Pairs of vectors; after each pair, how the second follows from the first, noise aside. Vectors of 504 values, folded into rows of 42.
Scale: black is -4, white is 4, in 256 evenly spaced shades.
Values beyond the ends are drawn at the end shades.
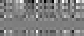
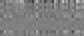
shrunk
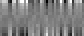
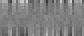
shrunk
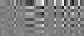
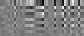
negated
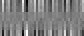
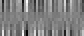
negated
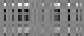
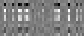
negated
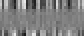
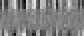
negated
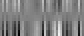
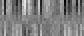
reversed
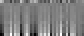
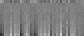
shrunk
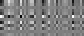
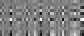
reversed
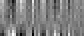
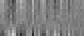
shrunk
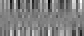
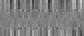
shrunk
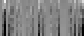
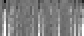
negated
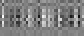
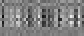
negated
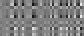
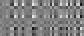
negated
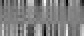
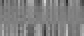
shrunk
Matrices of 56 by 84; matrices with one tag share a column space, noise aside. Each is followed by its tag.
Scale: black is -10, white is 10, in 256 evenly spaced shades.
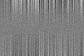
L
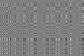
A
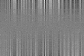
L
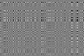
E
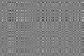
E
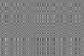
A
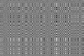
A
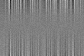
L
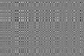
E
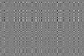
E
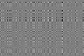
E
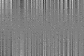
L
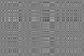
E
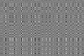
A
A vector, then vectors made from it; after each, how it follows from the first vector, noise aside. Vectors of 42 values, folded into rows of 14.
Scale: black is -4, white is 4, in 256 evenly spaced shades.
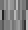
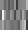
negated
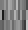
copied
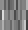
negated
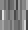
negated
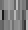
copied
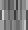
negated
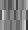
negated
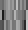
copied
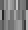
copied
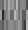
copied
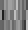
copied
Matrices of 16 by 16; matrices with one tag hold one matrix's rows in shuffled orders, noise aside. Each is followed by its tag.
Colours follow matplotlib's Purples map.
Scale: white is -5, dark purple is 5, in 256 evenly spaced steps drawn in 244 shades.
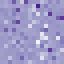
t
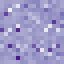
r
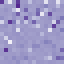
r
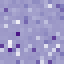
r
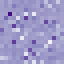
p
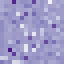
p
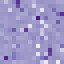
t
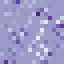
t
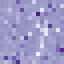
t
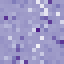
t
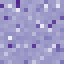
r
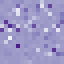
r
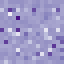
r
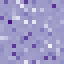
p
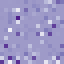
r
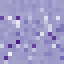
r
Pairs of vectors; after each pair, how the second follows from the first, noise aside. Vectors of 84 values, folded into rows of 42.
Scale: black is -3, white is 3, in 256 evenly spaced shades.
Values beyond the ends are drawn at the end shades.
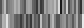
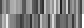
copied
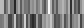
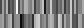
shuffled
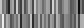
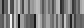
shuffled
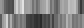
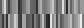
shuffled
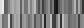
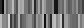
sign-scrambled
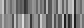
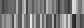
sign-scrambled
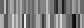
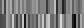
sign-scrambled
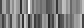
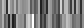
shuffled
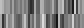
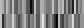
copied
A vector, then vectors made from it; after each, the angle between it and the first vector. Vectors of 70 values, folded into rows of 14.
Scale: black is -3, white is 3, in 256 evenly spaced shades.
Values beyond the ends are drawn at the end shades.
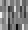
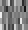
partly aligned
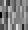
nearly opposite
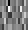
partly opposed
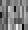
nearly opposite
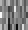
nearly parallel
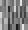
nearly parallel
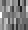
partly aligned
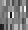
partly opposed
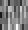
nearly opposite
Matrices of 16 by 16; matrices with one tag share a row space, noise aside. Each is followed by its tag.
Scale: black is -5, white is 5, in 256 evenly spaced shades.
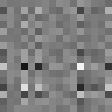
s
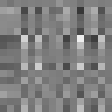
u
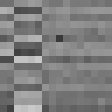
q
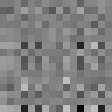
u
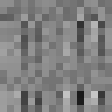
u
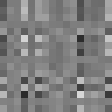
s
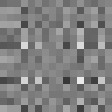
u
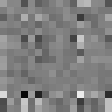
s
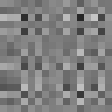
u
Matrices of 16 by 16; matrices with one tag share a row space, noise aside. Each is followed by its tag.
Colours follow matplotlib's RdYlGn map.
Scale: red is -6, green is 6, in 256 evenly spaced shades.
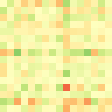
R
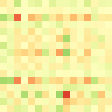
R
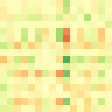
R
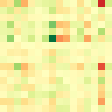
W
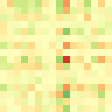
R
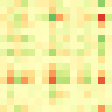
W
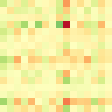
R
